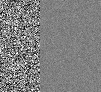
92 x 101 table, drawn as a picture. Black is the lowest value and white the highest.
No overall slope runs across the table. Overall the values sit about 50% of the way up the scale. A vertical seam about 40% of the way across splits the table, and the right part is calmer. A few values lie far out on both sides of the bulk.
